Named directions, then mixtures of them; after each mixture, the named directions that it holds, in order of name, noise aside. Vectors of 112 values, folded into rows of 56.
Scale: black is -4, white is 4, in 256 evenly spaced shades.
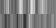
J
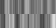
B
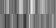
J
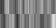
B, J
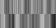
B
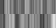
B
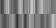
B, J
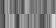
B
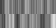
B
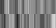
B, J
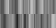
B, J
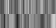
B, J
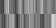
B, J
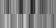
J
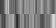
B, J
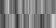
B, J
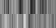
J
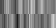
B, J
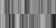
B
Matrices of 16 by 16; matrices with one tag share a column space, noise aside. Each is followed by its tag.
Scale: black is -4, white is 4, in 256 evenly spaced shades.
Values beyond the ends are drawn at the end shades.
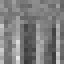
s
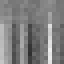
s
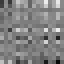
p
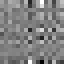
p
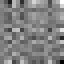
p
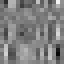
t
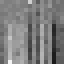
s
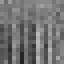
s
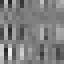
t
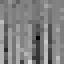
s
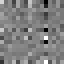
p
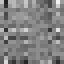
p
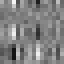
t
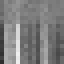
s
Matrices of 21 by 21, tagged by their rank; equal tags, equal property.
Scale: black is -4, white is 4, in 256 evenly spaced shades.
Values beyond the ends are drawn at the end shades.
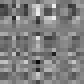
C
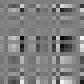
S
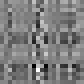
C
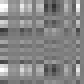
S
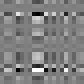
S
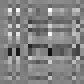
C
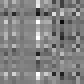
C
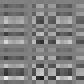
S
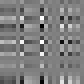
S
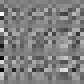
C
